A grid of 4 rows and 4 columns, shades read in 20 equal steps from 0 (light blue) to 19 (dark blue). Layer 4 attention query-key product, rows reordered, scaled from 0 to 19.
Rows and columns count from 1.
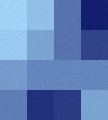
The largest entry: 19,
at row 1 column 4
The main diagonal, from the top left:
0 5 8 5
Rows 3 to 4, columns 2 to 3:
8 8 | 17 16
